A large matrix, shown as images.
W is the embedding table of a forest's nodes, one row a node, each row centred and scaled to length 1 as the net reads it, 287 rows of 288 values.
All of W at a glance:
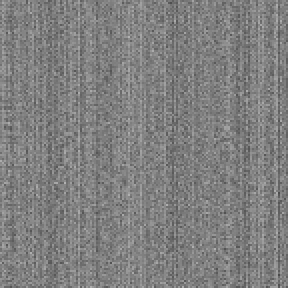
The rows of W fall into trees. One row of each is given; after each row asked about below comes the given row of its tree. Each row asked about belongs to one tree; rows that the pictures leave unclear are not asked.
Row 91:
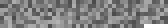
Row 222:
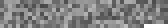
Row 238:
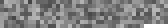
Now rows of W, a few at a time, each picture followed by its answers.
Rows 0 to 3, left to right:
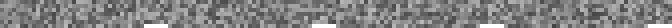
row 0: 222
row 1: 238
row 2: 238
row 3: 238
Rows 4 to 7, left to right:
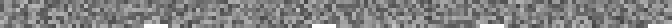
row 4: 238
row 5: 91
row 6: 91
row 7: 238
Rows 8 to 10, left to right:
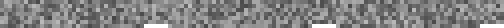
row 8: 238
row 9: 222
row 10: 238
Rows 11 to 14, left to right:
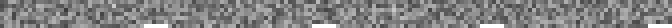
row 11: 91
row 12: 222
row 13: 222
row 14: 91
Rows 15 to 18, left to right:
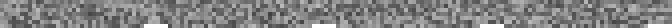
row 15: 238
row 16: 91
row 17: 91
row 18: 238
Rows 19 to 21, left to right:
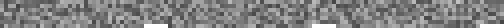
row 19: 91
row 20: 91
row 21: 91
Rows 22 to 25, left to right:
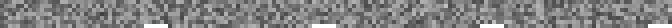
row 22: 91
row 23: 91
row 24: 222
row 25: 238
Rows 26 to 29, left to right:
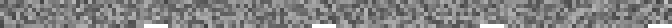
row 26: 91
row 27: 91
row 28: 91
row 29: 222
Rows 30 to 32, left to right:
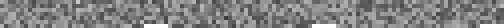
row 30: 222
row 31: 238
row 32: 222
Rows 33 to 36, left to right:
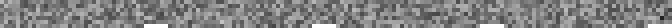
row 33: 222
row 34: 91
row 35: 238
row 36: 222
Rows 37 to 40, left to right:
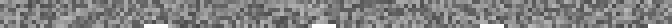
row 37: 222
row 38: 238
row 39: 91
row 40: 91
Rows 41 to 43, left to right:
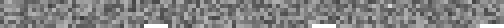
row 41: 222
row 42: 91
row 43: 91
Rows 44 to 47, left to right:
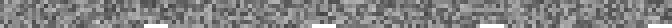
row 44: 222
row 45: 91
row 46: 238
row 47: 222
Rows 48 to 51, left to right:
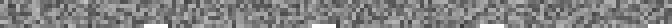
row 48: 238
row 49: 91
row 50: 91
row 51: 222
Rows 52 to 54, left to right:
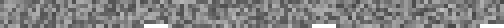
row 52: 222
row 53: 238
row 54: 91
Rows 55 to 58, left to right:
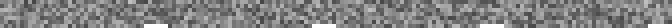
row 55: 222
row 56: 91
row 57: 238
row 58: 238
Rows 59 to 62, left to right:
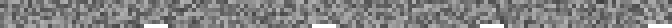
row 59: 91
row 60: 91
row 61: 222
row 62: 91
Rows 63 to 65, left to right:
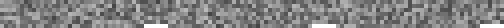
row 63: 222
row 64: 238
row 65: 222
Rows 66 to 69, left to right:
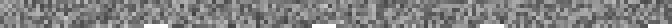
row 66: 222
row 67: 238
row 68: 238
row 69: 222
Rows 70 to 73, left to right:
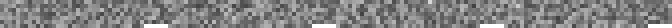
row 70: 222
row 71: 222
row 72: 238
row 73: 222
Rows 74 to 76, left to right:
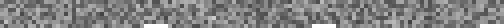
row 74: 222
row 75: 238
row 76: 91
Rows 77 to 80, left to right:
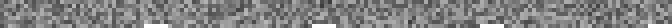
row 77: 91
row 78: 222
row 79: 91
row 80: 91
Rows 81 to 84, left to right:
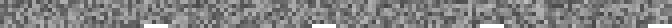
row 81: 91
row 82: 222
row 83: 238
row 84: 238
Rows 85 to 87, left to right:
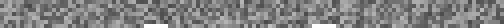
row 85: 222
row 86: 91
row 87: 222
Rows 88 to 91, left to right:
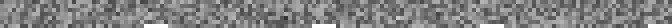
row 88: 222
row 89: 238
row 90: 91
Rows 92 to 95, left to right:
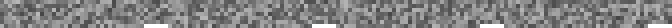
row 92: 222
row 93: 222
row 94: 222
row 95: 238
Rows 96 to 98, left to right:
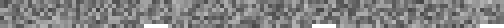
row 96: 91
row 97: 222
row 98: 91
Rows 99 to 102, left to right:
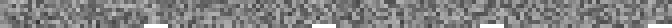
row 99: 238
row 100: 91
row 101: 91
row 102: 91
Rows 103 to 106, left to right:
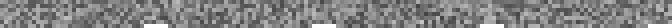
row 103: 222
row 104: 222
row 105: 238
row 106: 91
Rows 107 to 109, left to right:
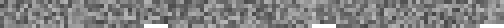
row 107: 91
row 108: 91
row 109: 238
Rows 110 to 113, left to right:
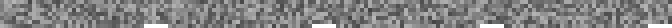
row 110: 238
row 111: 222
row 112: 91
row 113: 91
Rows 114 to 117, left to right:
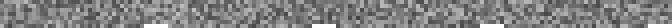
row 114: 238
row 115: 222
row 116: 91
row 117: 238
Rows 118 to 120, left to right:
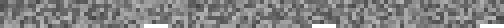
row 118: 91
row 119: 222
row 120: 91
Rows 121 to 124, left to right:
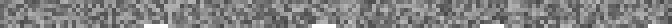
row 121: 91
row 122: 238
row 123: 222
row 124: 222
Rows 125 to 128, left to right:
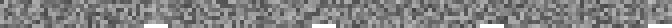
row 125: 238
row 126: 91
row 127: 91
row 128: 91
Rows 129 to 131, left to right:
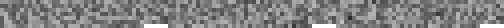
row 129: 91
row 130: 91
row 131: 238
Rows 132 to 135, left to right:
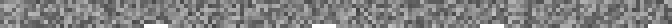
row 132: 222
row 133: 222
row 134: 222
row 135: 222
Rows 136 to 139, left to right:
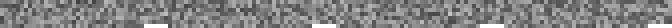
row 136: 91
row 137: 91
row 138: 238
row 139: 238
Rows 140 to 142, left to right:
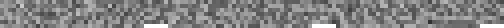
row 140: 222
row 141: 238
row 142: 91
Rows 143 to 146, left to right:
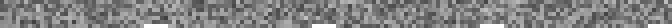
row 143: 91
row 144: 222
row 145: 238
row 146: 222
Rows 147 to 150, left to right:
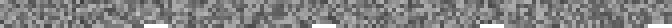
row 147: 222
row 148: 222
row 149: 222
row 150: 238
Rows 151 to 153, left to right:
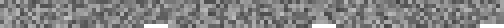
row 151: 222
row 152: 238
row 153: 238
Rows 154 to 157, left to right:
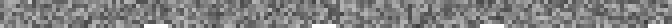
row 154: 222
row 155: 222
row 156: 222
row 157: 238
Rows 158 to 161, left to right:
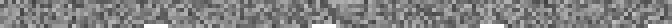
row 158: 222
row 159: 222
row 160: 238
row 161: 222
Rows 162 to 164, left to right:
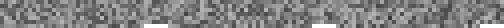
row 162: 91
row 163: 238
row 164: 222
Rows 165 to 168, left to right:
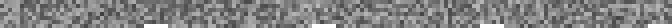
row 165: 222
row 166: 91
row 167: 91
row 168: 238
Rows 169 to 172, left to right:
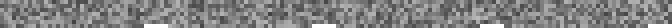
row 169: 91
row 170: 222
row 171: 222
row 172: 91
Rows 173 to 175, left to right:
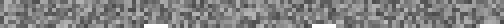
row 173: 222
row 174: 222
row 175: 238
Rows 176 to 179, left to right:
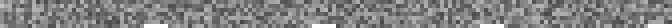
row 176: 238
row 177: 91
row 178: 91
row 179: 238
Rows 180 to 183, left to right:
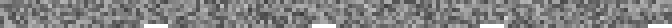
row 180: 91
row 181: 238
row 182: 238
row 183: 238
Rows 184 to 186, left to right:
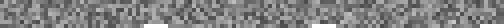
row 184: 238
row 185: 91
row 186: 222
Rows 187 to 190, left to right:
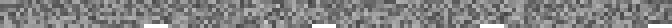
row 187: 91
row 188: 222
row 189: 91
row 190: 222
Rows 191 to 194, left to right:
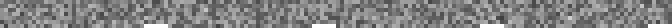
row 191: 222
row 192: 238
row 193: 91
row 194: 222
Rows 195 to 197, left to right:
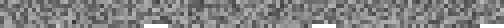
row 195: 91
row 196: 222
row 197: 91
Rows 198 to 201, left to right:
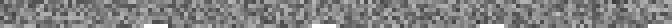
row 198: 91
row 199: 91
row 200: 238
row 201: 238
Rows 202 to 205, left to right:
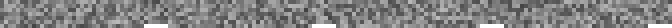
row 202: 222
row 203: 238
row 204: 91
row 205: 91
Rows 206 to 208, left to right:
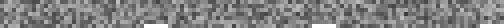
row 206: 222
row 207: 238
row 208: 238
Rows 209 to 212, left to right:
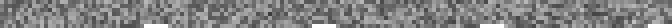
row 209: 91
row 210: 222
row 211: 238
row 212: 238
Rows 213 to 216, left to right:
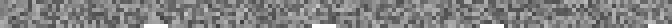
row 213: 238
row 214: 91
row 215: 222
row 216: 91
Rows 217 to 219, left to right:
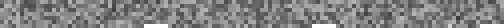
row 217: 222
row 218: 238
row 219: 222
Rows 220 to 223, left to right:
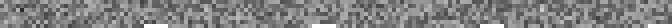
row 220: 222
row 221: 91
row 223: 91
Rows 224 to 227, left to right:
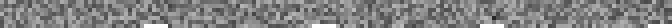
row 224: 91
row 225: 91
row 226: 222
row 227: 222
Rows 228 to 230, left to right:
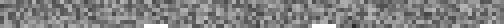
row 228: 91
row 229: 238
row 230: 238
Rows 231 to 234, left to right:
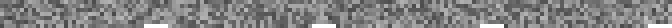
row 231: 91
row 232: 238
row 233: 91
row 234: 91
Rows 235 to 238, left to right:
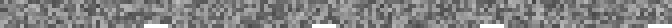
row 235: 238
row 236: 222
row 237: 222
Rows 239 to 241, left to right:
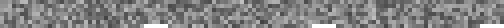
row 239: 238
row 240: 91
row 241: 238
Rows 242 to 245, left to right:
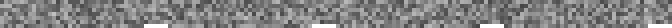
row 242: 238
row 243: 91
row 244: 222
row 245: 91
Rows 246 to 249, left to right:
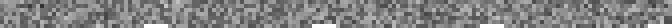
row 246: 222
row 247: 222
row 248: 238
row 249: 238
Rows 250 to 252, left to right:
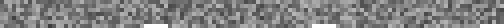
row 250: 238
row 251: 91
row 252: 222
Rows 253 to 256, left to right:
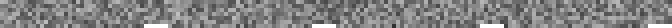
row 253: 222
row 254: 222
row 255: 91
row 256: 91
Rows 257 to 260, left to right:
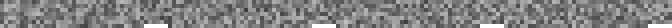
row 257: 222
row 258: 91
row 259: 91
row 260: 238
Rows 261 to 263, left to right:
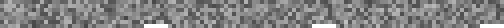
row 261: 222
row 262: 222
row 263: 222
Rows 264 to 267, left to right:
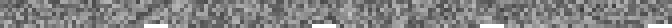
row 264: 91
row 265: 222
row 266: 222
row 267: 91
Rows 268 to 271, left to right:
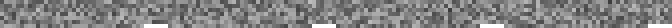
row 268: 91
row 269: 91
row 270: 91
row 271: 238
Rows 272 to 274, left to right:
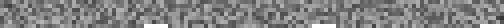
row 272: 91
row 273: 91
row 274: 91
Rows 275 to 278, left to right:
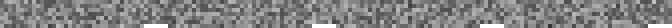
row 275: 238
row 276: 91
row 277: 222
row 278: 222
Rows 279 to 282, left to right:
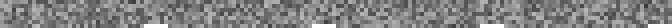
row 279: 238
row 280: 91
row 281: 91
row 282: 222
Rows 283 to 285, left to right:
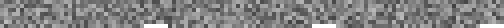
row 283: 222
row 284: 91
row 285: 238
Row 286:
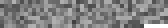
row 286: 91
